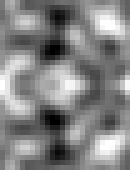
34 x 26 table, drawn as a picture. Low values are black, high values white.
The field is mottled with small blotches. There is no overall slope. It is mirror symmetric from top to bottom. No lone cell stands out from its neighbours. There is no seam.
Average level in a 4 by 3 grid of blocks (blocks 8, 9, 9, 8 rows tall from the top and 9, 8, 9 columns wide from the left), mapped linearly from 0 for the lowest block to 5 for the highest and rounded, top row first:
2 0 5 / 3 2 1 / 3 2 1 / 2 0 5
